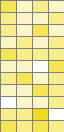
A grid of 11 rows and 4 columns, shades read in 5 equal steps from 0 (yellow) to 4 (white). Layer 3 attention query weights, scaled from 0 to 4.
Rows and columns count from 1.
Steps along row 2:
up same down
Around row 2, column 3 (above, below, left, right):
2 1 3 2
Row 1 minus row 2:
-1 0 -1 1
